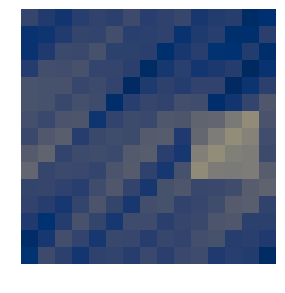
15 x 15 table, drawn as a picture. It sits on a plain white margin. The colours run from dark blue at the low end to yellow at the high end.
Odd patch: higher, in the middle right. Ninth with the highest average: middle right. Average level on the scale: 20%. Roughest part: middle right. Histogram: skewed, a long tail of high values.
